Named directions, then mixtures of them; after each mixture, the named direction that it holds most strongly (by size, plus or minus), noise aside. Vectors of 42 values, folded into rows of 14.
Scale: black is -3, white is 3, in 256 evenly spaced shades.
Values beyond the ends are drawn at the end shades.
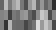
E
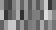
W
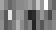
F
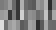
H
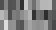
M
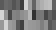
M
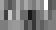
F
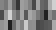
E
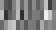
W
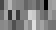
F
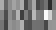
M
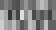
H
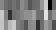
H
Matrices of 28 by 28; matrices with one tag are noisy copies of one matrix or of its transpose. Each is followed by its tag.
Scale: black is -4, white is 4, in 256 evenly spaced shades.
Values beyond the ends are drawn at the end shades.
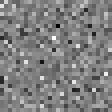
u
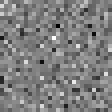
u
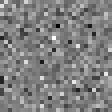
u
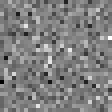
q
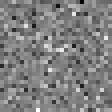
q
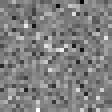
q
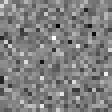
u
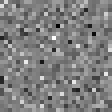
u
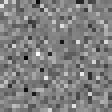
u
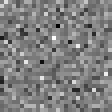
u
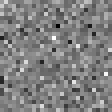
u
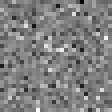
q
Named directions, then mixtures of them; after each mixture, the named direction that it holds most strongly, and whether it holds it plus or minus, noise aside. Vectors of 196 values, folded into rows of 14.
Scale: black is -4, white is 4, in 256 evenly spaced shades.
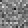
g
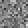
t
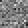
g, plus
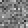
t, plus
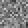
t, minus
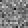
g, plus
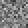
t, minus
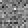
g, minus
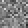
t, minus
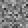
t, plus
